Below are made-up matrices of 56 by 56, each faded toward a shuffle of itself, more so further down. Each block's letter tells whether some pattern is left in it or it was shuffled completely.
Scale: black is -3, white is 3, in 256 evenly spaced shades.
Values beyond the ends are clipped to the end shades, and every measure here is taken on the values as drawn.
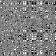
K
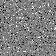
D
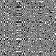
K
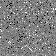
D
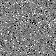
D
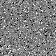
D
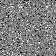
D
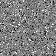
D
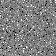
D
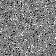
D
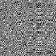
K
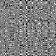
K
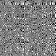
K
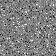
D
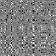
K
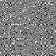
K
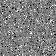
D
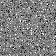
D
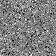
D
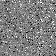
D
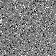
D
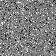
D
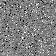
D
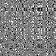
K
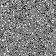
D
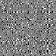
K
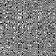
K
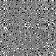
K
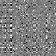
K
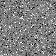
D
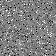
D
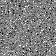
D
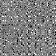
K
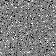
D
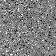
D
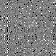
K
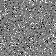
D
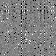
K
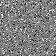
D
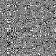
K
